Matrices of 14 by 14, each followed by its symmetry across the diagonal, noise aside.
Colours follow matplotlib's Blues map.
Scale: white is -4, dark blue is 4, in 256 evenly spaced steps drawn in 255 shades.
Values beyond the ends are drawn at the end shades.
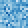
neither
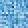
antisymmetric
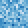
neither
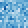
neither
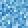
neither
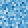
neither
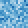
antisymmetric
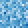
neither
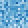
neither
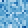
neither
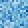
neither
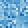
antisymmetric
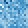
antisymmetric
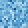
neither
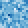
antisymmetric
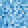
neither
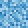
antisymmetric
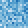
neither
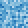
antisymmetric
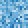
antisymmetric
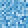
neither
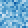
antisymmetric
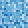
antisymmetric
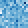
neither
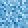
antisymmetric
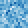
antisymmetric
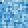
antisymmetric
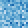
antisymmetric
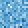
neither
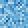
antisymmetric
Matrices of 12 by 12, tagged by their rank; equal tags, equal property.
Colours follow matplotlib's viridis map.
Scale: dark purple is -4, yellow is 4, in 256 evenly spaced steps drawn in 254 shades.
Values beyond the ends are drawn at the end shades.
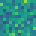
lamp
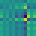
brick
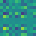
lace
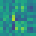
lace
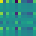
brick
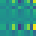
brick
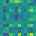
lace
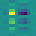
brick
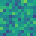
lamp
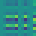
brick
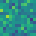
lamp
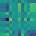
lace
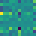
lace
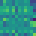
lace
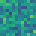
lamp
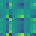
brick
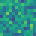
lamp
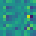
lace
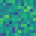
lamp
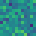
lamp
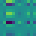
brick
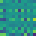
lace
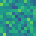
lamp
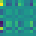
brick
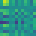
lace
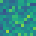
lamp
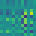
lace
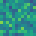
lamp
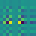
brick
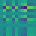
brick
